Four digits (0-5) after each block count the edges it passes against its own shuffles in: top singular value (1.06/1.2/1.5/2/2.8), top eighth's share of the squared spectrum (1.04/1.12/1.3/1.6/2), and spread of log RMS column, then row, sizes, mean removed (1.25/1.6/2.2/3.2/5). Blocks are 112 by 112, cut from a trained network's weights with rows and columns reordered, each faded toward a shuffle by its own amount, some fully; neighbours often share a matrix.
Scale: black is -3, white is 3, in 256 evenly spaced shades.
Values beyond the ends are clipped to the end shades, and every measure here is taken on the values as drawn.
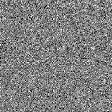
3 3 2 2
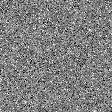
0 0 0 0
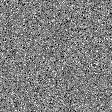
0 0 0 0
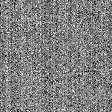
3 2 0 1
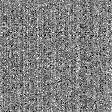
3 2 0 2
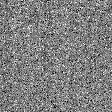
1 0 0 0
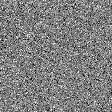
0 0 0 0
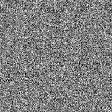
3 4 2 1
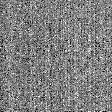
3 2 1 2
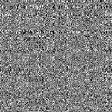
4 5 3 3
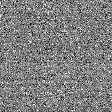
2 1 1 0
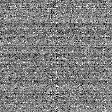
4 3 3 1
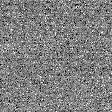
2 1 1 0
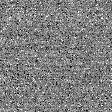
2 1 1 0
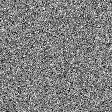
0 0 0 0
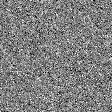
1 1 0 0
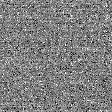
2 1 1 0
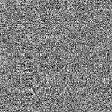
4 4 2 2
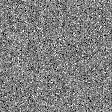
1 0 0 0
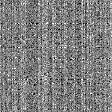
4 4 1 3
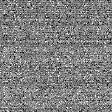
3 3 3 1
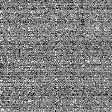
4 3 3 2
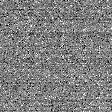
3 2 1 0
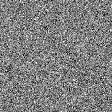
2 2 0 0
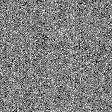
1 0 0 0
